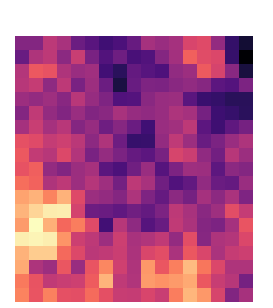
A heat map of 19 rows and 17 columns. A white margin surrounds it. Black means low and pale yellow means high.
The bottom left is the ninth with the highest average. There are no regular stripes. The halves do not mirror each other. The texture is blotchy. Values rise toward the bottom left.
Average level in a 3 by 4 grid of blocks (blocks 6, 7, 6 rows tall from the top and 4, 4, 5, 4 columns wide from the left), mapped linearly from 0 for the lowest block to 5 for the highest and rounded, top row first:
2 0 1 0 / 4 1 1 1 / 5 3 3 2
